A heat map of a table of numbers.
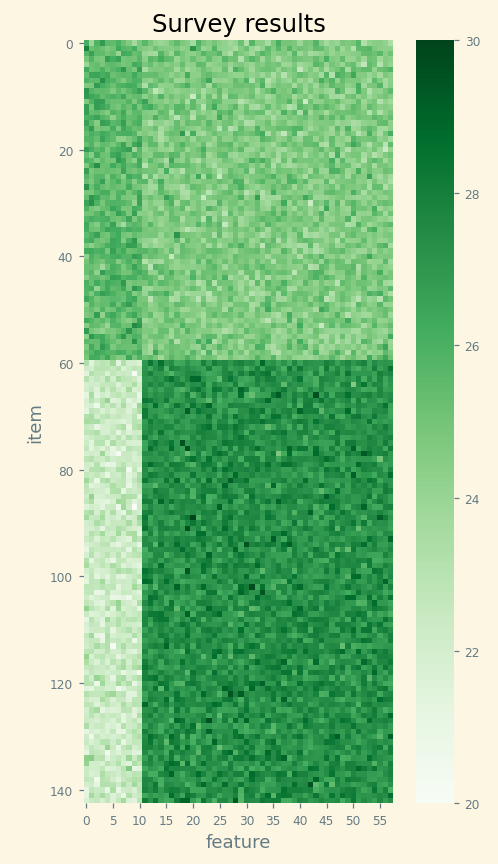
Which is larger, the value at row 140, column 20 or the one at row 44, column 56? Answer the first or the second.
the first
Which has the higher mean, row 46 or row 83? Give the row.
83
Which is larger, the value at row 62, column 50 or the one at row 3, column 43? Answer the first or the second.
the first
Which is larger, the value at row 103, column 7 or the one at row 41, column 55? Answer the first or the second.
the second
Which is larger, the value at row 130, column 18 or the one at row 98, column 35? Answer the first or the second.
the second
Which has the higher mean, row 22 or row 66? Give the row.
66
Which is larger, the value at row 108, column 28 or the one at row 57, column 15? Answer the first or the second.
the first
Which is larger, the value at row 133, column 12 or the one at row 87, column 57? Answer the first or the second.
the second
